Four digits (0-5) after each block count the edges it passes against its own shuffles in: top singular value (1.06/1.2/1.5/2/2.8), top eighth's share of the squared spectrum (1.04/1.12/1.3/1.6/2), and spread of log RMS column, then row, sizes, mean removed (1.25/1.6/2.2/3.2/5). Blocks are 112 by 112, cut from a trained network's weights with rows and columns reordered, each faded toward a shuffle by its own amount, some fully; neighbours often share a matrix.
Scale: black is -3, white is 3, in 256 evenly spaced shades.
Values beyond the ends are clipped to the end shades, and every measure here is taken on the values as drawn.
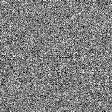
2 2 0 1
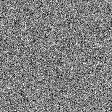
0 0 0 0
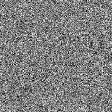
3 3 1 2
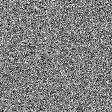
0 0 0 0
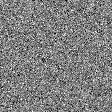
0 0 0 0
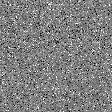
2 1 0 1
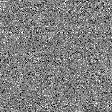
3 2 0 2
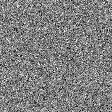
0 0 0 0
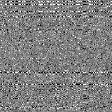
5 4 1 4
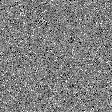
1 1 0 0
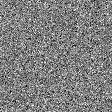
0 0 0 0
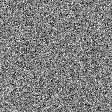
1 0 0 0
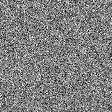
2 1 0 1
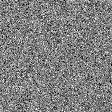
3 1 0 0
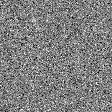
1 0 0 0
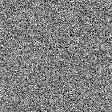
3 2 1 1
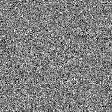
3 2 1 1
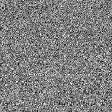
3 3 1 2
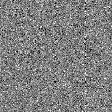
3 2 1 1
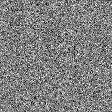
2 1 0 1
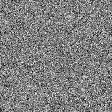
2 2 0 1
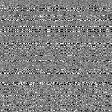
5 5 1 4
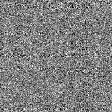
3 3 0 2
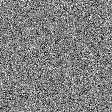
1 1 0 0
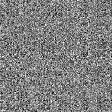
3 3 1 2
